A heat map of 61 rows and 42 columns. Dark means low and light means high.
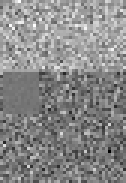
Stripes: none. Seam: horizontal, 40% of the way down, the top part higher. Odd patch: calmer, in the middle left. Calmest part: middle left.
